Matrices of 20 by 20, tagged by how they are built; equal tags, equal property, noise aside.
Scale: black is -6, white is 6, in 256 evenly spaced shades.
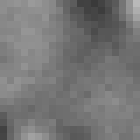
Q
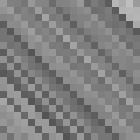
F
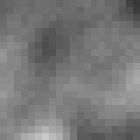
Q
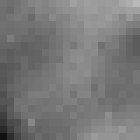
Q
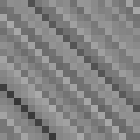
F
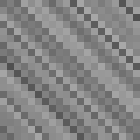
F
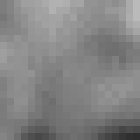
Q
